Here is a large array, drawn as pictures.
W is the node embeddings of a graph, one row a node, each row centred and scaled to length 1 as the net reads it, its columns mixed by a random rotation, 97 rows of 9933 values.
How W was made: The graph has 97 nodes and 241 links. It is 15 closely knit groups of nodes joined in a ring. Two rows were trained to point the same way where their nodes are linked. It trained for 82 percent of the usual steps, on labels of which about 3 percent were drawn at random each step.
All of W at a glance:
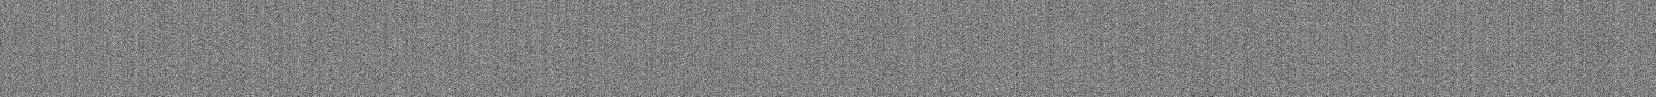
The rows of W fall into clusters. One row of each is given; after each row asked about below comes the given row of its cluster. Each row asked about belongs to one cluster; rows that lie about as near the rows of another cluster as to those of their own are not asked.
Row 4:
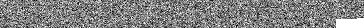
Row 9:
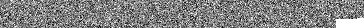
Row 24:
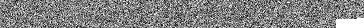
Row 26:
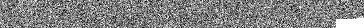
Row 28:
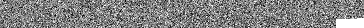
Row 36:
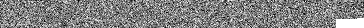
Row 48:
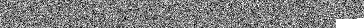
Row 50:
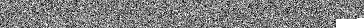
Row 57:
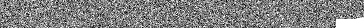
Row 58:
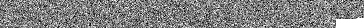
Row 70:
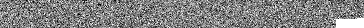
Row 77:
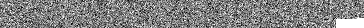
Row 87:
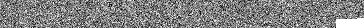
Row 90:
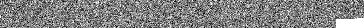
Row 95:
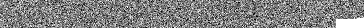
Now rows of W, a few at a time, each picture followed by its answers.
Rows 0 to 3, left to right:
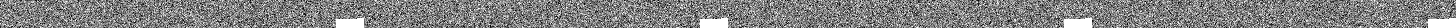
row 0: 36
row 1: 9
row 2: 87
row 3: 87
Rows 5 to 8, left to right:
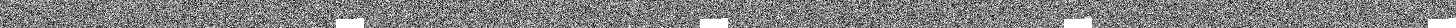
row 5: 9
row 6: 26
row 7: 26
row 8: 4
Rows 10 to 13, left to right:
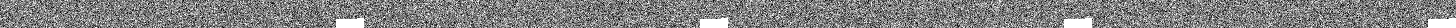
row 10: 50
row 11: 95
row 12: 26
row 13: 50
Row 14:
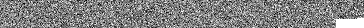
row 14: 70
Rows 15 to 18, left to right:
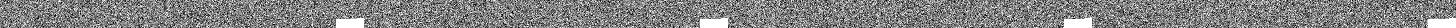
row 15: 28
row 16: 87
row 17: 57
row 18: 9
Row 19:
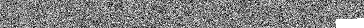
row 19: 87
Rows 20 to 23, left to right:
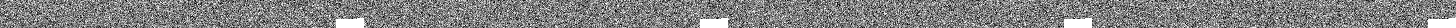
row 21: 48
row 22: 87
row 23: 24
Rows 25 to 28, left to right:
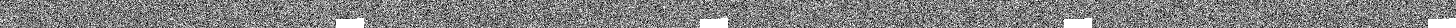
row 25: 58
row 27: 24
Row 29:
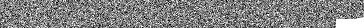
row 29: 57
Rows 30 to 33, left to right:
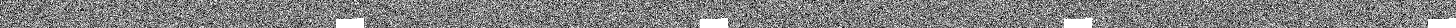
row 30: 90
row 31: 9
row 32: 70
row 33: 58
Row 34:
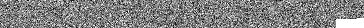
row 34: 24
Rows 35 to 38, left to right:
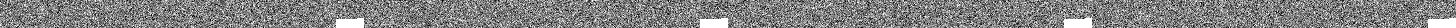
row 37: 24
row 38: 87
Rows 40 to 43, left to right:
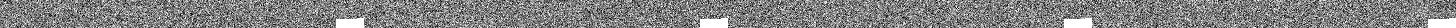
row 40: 28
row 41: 50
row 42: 90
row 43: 48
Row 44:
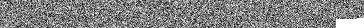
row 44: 28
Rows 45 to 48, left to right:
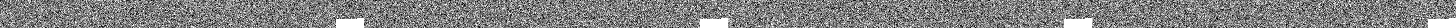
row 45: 48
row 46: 70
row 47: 95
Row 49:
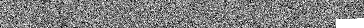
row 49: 36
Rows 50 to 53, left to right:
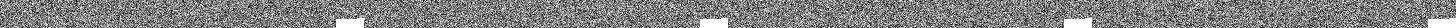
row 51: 70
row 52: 57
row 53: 28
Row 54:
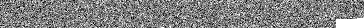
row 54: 90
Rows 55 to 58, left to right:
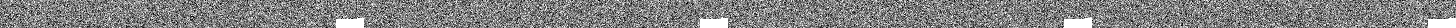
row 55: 9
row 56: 77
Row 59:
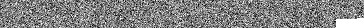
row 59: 50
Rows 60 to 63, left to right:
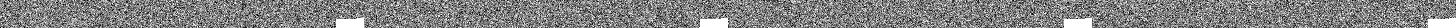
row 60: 57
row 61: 50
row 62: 36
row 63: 9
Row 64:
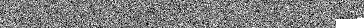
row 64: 58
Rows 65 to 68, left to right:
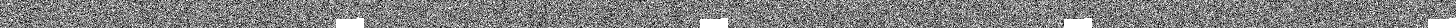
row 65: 77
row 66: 24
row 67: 58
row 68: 95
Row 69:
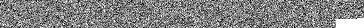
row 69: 36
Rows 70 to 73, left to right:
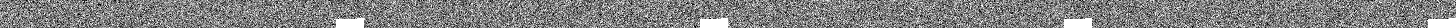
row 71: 77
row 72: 48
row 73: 24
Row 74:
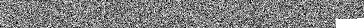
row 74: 36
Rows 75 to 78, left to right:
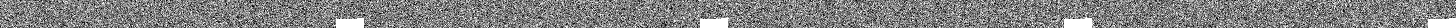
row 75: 36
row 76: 90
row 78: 48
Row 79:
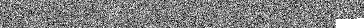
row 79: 9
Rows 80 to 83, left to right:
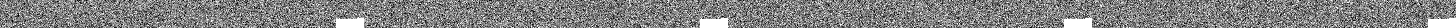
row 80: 70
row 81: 95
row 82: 70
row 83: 77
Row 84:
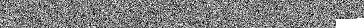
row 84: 58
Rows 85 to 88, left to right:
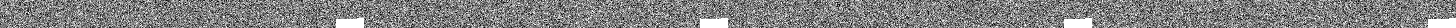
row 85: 57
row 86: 4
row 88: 48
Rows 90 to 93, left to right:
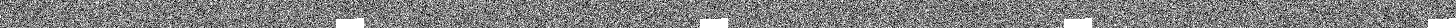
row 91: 48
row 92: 95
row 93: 50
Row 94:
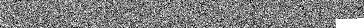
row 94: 36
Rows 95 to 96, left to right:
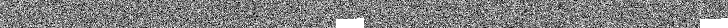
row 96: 4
